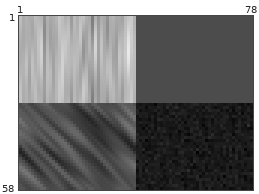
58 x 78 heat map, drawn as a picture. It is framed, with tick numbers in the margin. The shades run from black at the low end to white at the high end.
The table splits into 2 rows of 2 panels. Panel 1,1: high, streaked downward. Panel 1,2: low, flat. Panel 2,1: low, slanting down to the right. Panel 2,2: very low, fine-grained, faint in contrast.
